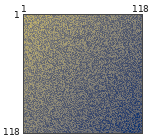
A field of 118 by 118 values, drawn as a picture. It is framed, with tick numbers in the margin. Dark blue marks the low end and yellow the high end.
The bottom right is the ninth with the lowest average. The halves do not mirror each other. No single row or column stands out from its neighbours. The ninth with the highest average is the top left. There is an overall slope up to the top left.
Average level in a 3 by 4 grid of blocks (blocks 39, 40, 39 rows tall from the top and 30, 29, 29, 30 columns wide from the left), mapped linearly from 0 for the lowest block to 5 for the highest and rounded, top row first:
5 4 3 2
4 3 2 1
3 2 1 0
